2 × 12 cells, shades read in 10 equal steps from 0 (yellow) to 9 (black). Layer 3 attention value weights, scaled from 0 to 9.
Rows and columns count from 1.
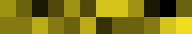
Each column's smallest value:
3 4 2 4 3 2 1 1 3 4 1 0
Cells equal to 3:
3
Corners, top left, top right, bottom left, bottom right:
3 5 4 0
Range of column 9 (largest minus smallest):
2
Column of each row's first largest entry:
11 7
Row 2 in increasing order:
0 1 2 2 4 4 4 4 5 5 5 7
